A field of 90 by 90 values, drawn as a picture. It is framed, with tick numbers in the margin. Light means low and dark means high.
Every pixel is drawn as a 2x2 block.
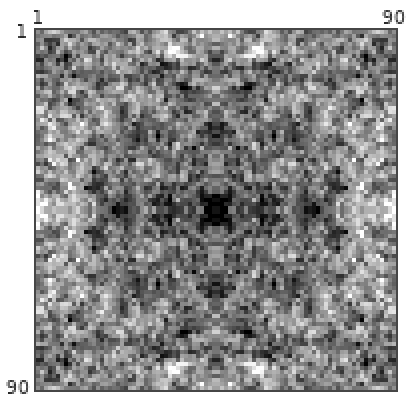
No regular stripes run through it. No seam splits the table. Its left and right halves mirror each other, and so do its top and bottom. The texture is blotchy. The histogram is bell-shaped. The ninth with the highest average is the centre.
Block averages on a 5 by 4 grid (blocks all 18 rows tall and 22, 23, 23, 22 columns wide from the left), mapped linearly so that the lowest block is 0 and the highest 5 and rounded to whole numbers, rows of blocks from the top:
2112 / 0330 / 1551 / 0330 / 2112
